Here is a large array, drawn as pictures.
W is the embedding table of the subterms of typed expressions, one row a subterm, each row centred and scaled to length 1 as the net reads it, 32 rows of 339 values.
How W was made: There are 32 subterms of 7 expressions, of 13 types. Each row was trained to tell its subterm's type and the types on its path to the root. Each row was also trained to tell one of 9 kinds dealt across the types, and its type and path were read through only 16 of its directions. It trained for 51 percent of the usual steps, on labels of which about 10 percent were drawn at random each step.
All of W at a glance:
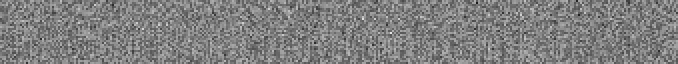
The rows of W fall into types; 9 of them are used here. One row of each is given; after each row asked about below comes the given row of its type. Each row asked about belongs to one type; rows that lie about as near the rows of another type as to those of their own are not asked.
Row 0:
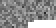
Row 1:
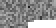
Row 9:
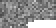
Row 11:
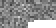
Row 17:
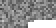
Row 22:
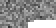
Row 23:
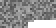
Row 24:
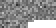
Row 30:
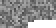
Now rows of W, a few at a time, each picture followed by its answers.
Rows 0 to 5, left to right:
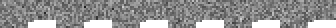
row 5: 0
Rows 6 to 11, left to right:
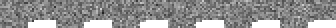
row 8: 1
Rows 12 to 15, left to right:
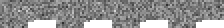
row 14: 22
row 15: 17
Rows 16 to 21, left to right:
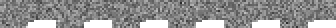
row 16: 30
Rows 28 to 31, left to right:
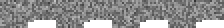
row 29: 30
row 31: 9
